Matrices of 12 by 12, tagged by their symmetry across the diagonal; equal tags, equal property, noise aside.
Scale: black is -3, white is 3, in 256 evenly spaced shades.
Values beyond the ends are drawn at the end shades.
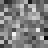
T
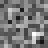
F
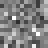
T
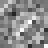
F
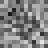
F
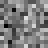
T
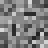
F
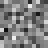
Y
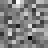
T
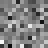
T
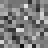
T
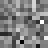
Y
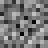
F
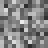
T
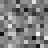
Y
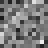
F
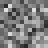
F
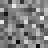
Y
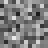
Y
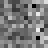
T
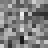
T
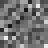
F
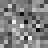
Y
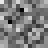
F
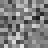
Y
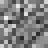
F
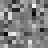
Y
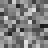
Y
